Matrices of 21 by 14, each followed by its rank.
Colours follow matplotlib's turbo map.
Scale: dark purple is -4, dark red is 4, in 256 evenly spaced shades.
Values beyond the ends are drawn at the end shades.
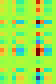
one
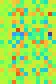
three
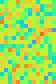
full rank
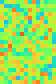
full rank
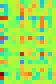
three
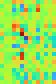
three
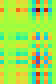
one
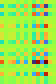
one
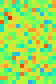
full rank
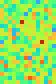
full rank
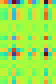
one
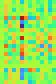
three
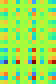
one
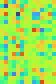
three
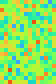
full rank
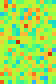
full rank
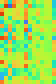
three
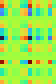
one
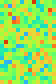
full rank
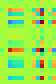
one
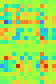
three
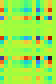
one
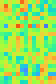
three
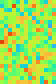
full rank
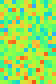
full rank
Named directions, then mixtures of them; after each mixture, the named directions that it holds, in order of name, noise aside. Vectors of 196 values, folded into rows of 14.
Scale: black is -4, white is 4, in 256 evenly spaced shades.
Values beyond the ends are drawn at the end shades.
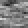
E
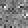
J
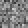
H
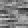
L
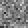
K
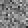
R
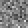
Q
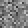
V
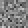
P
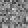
H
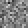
H, V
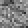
E, P, R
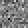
H, K, P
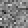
K, L, V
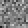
H, K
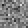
K, R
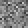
V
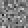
P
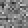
J, L, R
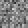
H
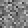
V
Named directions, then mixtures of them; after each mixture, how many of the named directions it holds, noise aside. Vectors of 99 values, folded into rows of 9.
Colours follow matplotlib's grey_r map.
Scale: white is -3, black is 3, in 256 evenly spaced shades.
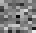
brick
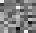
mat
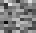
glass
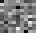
one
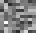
two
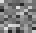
two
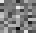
one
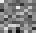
two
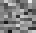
two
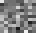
one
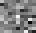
two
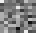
one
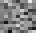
two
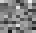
three
